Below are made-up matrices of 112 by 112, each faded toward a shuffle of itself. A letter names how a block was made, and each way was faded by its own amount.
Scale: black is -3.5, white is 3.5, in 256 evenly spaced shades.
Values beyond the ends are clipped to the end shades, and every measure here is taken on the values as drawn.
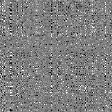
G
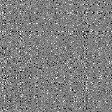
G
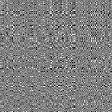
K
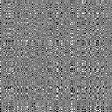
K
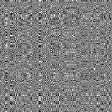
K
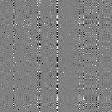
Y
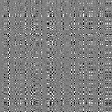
Y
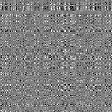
K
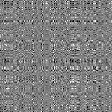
K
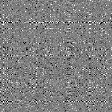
G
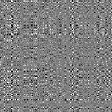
K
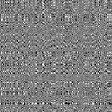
K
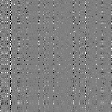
Y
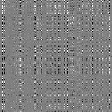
Y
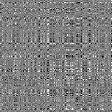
K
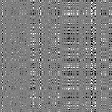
Y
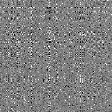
G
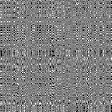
K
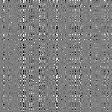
Y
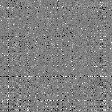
G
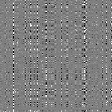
Y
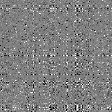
G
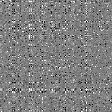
G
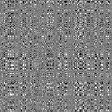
K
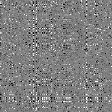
G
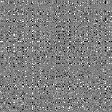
G
